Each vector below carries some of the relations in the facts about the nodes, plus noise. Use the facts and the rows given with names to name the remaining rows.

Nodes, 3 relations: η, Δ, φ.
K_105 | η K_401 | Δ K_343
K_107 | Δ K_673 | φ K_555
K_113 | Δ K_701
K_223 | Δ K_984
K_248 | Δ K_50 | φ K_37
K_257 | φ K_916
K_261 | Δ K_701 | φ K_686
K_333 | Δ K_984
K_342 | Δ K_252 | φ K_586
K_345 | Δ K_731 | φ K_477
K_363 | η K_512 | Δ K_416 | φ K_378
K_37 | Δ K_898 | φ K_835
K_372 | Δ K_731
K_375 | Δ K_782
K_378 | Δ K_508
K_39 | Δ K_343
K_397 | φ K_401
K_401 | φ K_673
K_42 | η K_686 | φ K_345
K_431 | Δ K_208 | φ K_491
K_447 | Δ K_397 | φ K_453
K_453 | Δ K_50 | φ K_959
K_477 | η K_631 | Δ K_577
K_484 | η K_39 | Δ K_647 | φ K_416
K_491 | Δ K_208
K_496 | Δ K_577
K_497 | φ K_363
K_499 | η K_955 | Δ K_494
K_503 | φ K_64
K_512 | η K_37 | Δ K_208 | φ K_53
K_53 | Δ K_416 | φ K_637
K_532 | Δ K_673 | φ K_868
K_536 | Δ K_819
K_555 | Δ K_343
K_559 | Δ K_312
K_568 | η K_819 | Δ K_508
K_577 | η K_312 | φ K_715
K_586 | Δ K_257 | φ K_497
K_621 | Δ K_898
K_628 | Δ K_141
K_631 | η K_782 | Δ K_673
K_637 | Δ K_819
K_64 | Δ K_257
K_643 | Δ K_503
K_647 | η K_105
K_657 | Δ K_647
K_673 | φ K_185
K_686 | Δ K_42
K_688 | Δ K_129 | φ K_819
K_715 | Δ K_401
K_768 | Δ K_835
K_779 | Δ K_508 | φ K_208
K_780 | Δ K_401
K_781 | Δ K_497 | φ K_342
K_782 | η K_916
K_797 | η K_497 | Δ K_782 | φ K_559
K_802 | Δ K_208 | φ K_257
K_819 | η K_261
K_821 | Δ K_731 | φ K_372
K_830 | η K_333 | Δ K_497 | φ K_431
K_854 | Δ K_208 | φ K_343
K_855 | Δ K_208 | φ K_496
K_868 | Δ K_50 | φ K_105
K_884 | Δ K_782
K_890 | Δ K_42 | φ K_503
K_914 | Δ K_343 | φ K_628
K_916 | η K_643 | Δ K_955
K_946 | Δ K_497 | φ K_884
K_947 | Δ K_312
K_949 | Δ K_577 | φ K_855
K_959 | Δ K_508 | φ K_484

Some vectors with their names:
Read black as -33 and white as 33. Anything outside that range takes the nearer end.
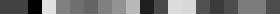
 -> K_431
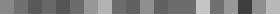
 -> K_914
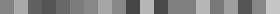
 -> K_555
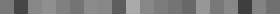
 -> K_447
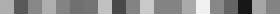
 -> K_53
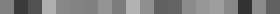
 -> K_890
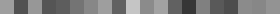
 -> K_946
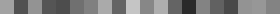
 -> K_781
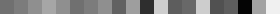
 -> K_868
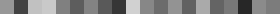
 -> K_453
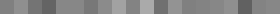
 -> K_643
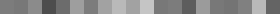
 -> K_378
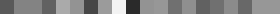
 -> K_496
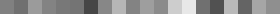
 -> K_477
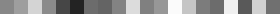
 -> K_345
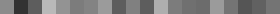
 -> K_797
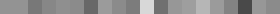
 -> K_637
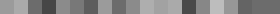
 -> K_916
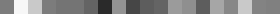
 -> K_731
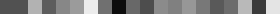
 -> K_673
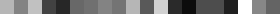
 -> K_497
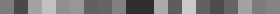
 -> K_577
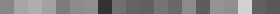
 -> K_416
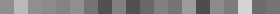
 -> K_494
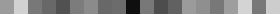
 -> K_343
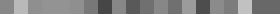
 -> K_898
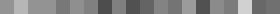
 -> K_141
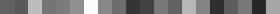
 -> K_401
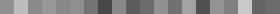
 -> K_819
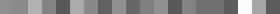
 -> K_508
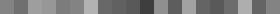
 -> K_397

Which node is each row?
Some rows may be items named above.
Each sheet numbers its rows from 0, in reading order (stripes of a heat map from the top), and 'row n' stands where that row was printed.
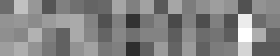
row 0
K_372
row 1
K_835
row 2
K_508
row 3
K_701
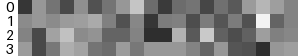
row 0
K_855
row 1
K_835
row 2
K_577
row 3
K_248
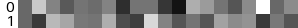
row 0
K_208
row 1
K_484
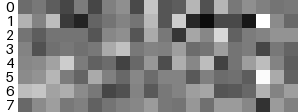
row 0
K_802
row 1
K_497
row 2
K_512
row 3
K_261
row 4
K_42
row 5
K_508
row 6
K_50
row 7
K_821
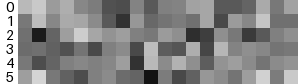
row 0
K_50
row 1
K_984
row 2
K_37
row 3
K_802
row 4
K_107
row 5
K_343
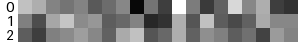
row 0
K_257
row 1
K_577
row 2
K_949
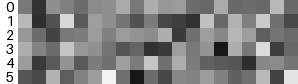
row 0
K_779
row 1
K_503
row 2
K_64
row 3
K_782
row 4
K_830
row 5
K_673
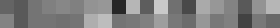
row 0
K_532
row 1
K_261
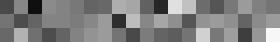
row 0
K_491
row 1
K_107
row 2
K_105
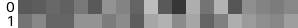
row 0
K_854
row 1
K_631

